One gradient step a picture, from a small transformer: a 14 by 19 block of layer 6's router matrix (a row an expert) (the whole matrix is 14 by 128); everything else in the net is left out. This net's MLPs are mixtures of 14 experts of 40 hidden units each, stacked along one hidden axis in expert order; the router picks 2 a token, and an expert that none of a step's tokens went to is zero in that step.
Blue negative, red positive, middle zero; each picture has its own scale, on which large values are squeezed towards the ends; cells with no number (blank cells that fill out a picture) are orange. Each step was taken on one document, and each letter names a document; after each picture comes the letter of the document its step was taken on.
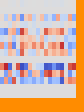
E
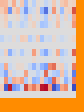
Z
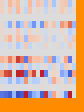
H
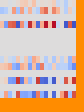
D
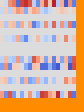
D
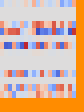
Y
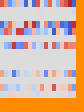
Y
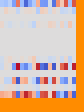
D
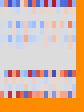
H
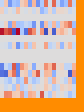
H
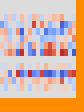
E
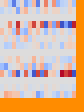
H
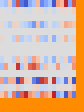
D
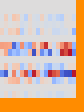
E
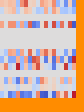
D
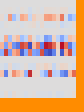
E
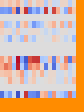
H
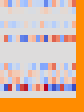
Z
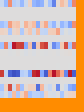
Y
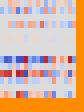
H
